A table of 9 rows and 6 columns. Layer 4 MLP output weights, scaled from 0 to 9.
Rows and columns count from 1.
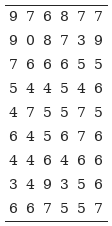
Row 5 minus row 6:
-2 3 0 -1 0 -1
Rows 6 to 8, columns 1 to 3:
6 4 5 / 4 4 6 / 3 4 9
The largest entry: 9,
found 4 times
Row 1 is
9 7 6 8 7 7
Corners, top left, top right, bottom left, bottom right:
9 7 6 7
